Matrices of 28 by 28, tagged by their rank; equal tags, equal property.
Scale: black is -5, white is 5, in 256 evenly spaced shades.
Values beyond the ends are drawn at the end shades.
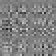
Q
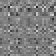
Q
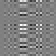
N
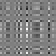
N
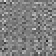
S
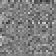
S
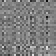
Q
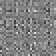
S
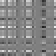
N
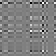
N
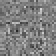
S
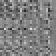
Q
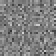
S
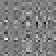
Q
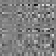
Q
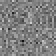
S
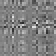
Q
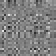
Q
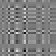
N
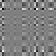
N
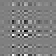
N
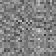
S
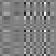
N
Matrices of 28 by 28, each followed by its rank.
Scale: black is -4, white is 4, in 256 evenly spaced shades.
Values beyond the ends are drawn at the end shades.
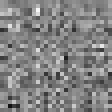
five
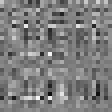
three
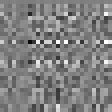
three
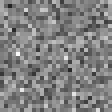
full rank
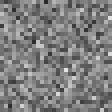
full rank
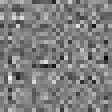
five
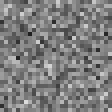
full rank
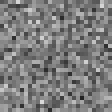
full rank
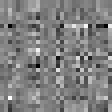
three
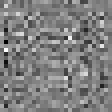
five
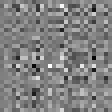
three
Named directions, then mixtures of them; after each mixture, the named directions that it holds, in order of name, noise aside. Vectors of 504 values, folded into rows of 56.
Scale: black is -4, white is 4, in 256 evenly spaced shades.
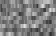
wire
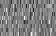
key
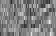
key, wire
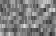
wire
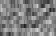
wire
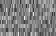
key, wire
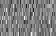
key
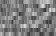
wire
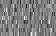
key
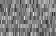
key, wire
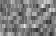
wire
